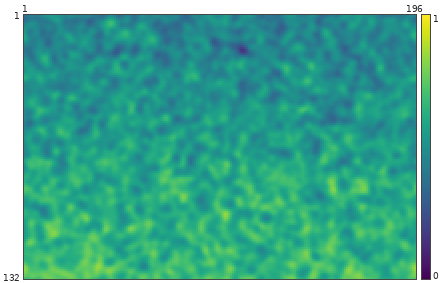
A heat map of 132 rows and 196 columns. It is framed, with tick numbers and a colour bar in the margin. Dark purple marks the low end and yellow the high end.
Slope: up to the bottom. Stripes: none. Histogram: bell-shaped. Grain: blotchy.
